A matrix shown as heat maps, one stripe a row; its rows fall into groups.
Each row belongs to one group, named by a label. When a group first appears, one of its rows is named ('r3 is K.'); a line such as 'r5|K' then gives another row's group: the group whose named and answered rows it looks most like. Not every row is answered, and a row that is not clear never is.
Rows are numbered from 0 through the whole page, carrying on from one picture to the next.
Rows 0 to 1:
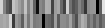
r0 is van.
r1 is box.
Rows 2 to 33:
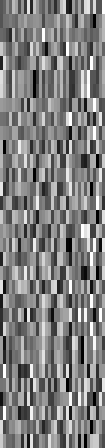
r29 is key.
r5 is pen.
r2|key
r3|box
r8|van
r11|key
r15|pen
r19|key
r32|pen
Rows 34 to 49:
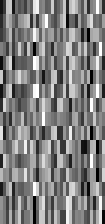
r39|pen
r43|pen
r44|van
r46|van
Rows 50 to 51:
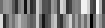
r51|pen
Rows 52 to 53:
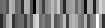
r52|box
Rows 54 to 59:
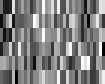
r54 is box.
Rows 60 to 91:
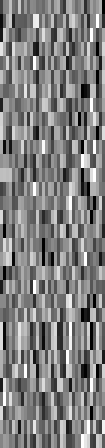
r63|van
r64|key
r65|van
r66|van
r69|van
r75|pen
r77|box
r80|key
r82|van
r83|pen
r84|pen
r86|van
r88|box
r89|pen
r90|key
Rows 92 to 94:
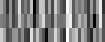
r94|pen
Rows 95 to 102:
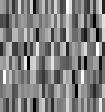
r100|box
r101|box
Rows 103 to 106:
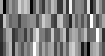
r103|pen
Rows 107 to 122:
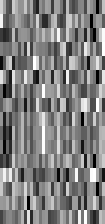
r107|van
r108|pen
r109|box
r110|key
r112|van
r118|box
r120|van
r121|key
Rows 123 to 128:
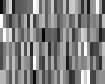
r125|box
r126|key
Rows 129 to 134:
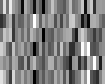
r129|box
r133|key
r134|van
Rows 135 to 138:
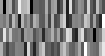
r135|pen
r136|key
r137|box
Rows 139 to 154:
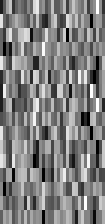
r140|pen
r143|van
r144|key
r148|pen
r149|van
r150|van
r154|box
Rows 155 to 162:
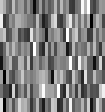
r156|pen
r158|key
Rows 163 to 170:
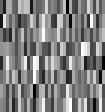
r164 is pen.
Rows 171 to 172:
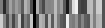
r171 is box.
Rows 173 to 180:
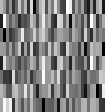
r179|van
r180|box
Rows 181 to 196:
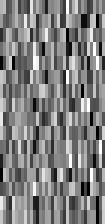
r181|pen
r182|van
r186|pen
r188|van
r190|van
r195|van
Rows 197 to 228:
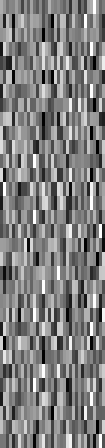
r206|pen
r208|key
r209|pen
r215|van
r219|key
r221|pen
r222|box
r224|key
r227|van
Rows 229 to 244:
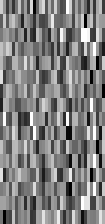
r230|box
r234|pen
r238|key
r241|pen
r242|key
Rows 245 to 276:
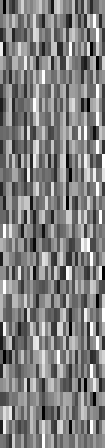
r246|key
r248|pen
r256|key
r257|key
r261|box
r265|box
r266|van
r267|key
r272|key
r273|box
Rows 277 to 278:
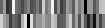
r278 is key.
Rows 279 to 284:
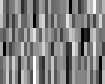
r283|key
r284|key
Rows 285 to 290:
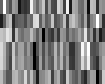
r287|box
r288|van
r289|van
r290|van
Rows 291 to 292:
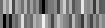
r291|box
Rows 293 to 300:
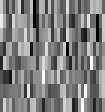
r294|van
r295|van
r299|key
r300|box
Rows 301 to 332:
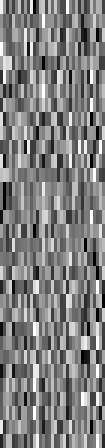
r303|van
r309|pen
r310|van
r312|pen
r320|van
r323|van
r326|van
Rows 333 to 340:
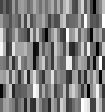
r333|box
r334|key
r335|pen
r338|key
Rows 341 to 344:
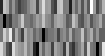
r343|box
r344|van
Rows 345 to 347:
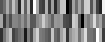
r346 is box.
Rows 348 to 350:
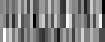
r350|box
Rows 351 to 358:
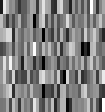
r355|box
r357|box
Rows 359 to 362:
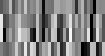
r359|box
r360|pen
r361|pen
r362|van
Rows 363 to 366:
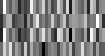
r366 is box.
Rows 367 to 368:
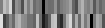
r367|box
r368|pen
